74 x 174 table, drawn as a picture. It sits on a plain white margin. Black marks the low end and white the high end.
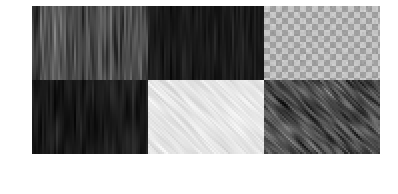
It is made of 2 by 3 panels. Panel 1,1: low, streaked downward. Panel 1,2: very low, streaked downward, faint in contrast. Panel 1,3: high, checkered. Panel 2,1: very low, streaked downward, faint in contrast. Panel 2,2: very high, slanting down to the right, faint in contrast. Panel 2,3: low, slanting down to the right.
